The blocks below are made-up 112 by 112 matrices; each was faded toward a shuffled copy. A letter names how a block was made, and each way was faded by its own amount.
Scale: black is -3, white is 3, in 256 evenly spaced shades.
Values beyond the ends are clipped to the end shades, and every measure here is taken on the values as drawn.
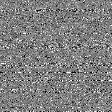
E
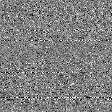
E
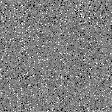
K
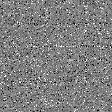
K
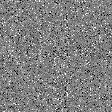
K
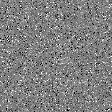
K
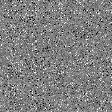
K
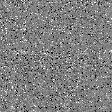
K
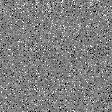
K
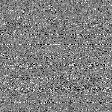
E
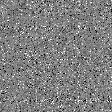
K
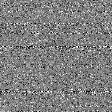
E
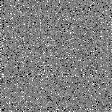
K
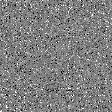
K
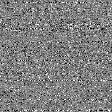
E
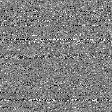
E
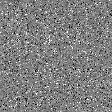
K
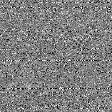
E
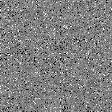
K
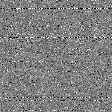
E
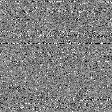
E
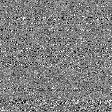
E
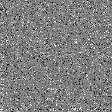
K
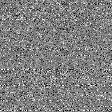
E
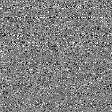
E
